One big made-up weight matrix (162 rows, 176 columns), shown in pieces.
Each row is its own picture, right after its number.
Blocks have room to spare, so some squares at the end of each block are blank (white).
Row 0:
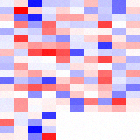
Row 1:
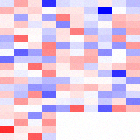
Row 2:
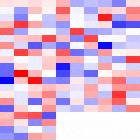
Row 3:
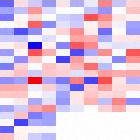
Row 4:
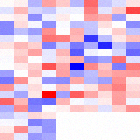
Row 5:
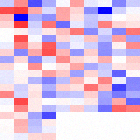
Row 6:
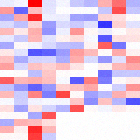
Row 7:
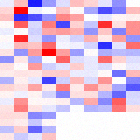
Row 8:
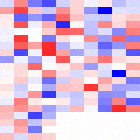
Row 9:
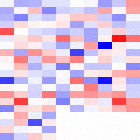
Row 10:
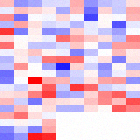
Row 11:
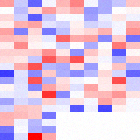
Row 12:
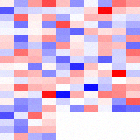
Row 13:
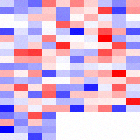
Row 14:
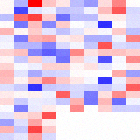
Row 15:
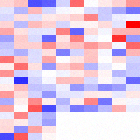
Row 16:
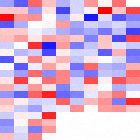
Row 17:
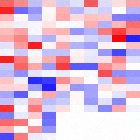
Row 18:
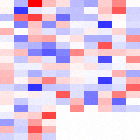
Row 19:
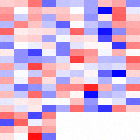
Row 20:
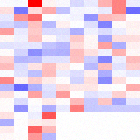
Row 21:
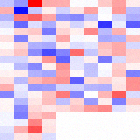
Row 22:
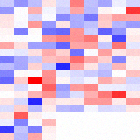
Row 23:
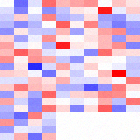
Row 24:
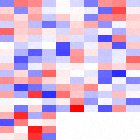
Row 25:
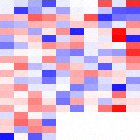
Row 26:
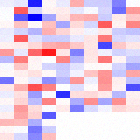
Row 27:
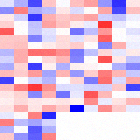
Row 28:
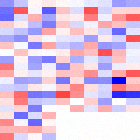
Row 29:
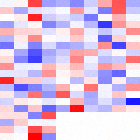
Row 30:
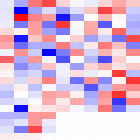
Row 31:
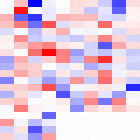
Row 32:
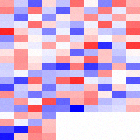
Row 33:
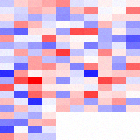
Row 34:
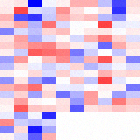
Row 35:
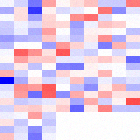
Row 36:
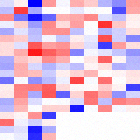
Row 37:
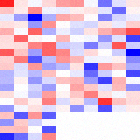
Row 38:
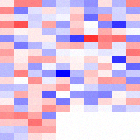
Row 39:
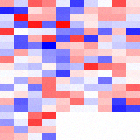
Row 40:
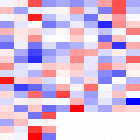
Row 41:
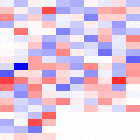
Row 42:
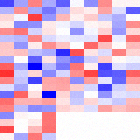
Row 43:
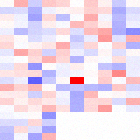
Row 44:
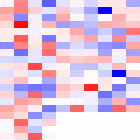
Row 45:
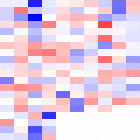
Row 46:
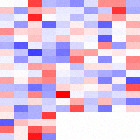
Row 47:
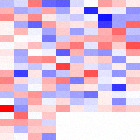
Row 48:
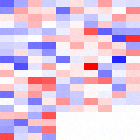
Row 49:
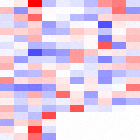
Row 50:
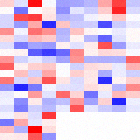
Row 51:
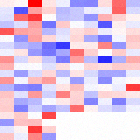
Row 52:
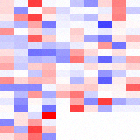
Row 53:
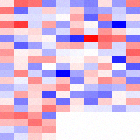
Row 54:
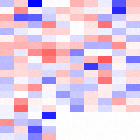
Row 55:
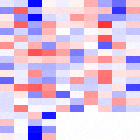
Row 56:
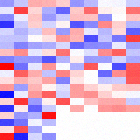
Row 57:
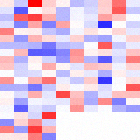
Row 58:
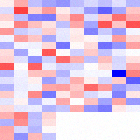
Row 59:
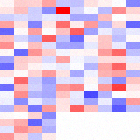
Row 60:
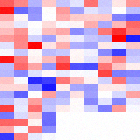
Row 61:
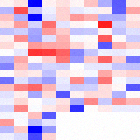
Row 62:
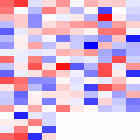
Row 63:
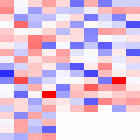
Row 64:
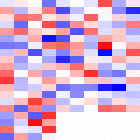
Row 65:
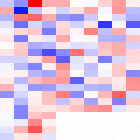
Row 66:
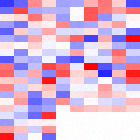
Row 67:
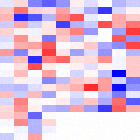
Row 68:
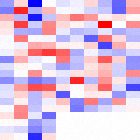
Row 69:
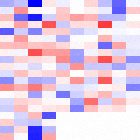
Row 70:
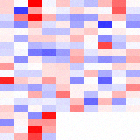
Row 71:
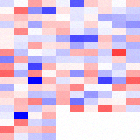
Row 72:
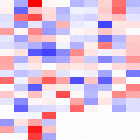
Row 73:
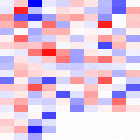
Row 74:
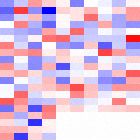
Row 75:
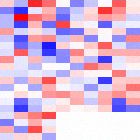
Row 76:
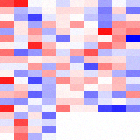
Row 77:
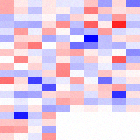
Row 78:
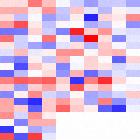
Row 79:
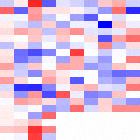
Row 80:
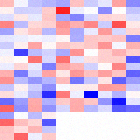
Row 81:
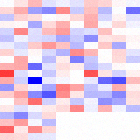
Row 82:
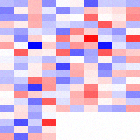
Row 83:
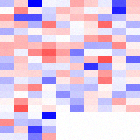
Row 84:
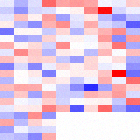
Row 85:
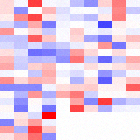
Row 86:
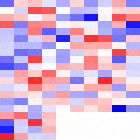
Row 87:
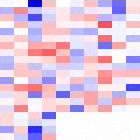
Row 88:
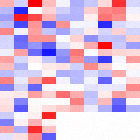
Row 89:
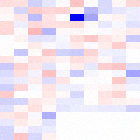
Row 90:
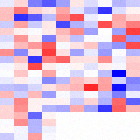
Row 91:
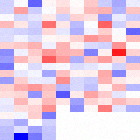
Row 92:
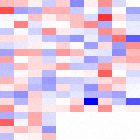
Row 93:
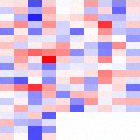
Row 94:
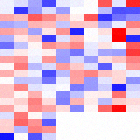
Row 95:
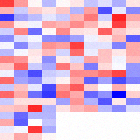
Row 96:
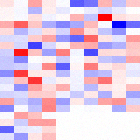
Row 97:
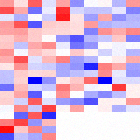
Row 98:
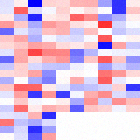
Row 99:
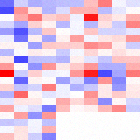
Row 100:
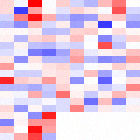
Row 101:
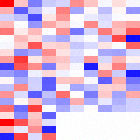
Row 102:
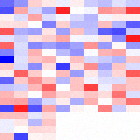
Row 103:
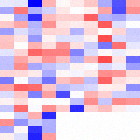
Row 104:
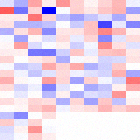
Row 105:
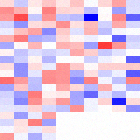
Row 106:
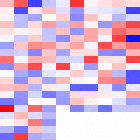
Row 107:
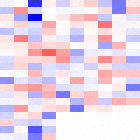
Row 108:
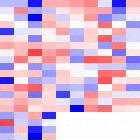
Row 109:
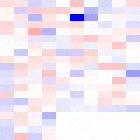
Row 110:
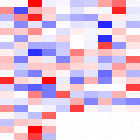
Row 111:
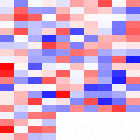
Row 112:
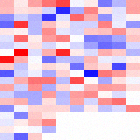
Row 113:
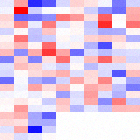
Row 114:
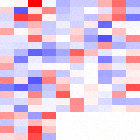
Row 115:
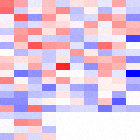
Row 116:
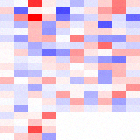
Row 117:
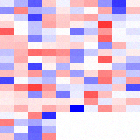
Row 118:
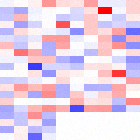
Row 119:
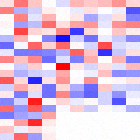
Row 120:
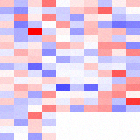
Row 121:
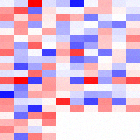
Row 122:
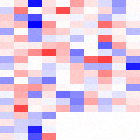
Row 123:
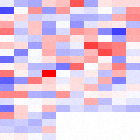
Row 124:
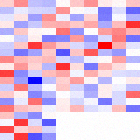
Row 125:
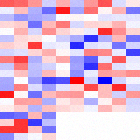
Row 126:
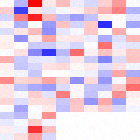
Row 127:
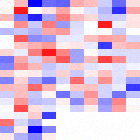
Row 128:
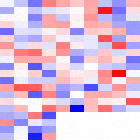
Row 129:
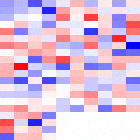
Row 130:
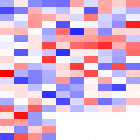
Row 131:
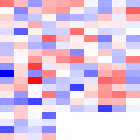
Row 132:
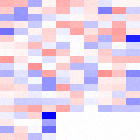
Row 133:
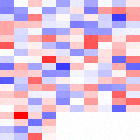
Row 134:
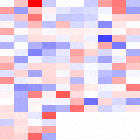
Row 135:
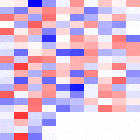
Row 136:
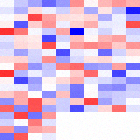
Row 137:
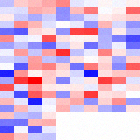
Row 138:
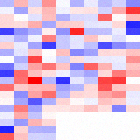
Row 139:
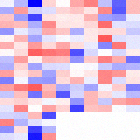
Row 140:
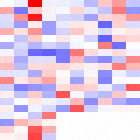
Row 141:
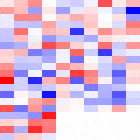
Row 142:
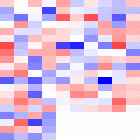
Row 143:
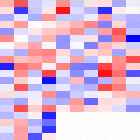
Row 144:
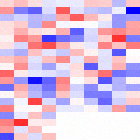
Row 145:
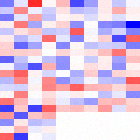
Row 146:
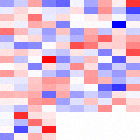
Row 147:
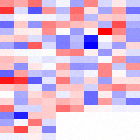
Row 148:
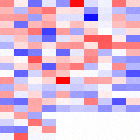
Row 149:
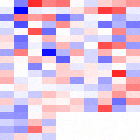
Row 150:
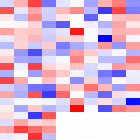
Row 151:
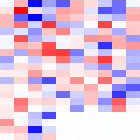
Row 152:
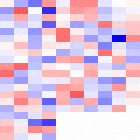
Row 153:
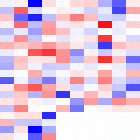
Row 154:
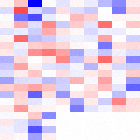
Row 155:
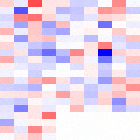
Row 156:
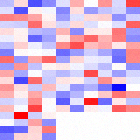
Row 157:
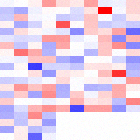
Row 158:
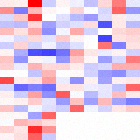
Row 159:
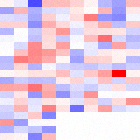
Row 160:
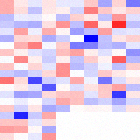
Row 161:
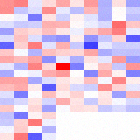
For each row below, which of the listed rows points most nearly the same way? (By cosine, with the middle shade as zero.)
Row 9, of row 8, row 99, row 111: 8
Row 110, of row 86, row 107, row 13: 86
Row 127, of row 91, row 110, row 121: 91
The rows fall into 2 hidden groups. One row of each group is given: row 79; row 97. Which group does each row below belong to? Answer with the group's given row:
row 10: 97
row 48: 97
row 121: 97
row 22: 97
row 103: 79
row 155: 79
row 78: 97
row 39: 79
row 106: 97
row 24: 79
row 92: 97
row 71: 97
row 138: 97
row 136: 97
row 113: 79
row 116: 79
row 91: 79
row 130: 97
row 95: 97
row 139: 79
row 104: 79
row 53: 97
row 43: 79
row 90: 79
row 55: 79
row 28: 97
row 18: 79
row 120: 79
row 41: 97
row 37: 97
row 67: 79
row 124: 97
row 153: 79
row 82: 97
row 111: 97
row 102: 97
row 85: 79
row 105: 97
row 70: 79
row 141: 97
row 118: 79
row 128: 79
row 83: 79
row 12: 79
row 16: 97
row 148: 97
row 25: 97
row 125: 97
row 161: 97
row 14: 79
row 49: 79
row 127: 79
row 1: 79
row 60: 97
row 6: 79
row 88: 79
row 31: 79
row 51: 79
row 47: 97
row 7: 79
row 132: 97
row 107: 79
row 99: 97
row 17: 97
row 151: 79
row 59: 97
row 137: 97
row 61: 79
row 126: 79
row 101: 97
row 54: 79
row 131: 97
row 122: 79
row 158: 79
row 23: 79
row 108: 79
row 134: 79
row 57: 79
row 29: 79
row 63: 97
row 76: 97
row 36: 79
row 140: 79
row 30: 79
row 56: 97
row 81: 97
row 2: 97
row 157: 79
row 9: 97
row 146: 97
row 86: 97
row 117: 79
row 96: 97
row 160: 97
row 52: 79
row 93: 79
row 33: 97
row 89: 97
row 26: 79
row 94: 97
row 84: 79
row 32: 97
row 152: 97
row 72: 79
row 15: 97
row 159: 79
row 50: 79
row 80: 97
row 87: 79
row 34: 79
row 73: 79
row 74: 97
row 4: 97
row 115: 97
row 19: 79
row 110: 79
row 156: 97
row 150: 79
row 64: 97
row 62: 97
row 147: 97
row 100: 79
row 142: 97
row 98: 79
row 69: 79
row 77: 97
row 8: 79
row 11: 97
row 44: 79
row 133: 97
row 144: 97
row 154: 79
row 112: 97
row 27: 79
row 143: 97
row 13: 79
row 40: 79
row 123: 97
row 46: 79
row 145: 97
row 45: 79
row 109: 97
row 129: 97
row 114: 79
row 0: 79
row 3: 97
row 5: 79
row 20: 79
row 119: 97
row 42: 97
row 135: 97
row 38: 97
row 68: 79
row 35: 79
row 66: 97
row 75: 79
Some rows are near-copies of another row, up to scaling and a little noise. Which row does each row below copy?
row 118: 157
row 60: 17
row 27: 117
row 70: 100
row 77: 160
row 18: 14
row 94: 25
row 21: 65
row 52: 85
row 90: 67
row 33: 137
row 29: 40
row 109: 89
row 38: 53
